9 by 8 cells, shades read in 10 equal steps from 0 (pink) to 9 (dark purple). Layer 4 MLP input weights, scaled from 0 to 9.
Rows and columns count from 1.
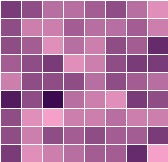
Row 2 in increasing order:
2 2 2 3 3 4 4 5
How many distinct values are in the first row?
5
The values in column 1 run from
2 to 8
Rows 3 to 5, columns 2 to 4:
4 1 3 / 5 6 1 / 5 5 5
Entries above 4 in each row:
3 1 3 5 4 5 1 4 2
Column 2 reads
5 2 4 5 5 5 1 2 1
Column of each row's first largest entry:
1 1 8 3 2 3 1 8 7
